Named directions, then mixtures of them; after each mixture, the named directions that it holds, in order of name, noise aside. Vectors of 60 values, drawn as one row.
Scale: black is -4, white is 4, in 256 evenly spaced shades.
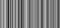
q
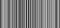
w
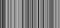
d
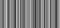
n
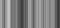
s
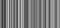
q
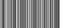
n, s, w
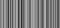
q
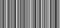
n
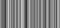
q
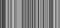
d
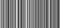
n, q, w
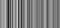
q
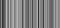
d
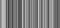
d, q, w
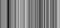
n, q, s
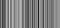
d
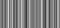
q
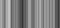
s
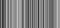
d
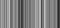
n, q, s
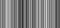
d, s, w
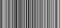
w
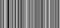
n, q
